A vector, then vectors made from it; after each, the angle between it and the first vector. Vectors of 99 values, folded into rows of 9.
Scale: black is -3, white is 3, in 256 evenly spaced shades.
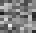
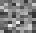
partly aligned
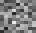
orthogonal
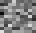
partly aligned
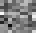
nearly opposite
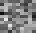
nearly parallel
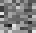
partly opposed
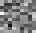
nearly opposite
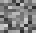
partly opposed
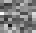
nearly opposite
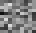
nearly parallel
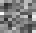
nearly opposite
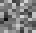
partly opposed
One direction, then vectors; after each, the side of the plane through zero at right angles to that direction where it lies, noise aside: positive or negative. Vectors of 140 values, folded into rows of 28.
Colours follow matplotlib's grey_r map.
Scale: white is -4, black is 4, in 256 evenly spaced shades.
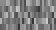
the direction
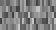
negative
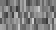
negative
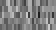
positive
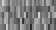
positive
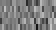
negative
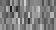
negative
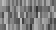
positive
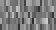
positive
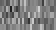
negative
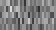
positive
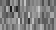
negative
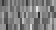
negative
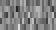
negative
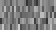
negative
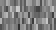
positive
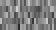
positive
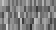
positive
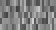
negative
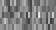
negative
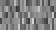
negative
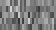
positive
